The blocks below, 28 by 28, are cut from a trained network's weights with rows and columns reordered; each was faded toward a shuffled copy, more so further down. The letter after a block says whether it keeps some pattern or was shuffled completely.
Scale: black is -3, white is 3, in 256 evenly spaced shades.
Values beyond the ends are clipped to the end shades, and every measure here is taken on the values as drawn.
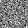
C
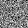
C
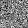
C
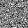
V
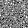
C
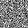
V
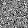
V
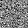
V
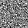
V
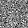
C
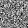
C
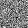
C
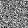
C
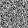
C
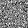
C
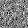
V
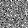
V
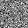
C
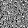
V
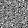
C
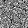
C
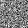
C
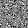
C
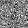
V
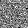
C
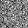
V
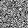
V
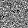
V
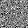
V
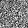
C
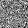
C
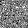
C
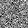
V
